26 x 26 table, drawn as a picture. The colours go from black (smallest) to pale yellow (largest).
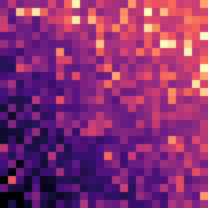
The field climbs toward the top right. The ninth with the lowest average is the bottom left. The halves do not mirror each other. No row or column stands out. The ninth with the highest average is the top right.
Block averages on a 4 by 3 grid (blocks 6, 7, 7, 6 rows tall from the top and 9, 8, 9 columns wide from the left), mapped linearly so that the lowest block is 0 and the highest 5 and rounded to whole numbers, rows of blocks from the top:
345
234
123
012
